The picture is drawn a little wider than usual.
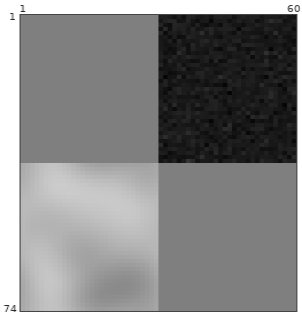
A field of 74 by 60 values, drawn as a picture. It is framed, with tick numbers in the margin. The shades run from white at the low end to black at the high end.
The table splits into 2 rows of 2 panels. Panel 1,1: middling, flat. Panel 1,2: very high, fine-grained, faint in contrast. Panel 2,1: low, smooth. Panel 2,2: middling, flat.
